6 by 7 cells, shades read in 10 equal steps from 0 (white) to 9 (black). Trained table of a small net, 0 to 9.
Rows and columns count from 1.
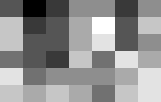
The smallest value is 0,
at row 2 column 5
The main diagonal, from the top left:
6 7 6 2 4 2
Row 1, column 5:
4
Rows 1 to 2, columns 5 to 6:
4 7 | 0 6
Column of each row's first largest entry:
2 2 2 3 2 5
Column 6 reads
7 6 6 1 3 2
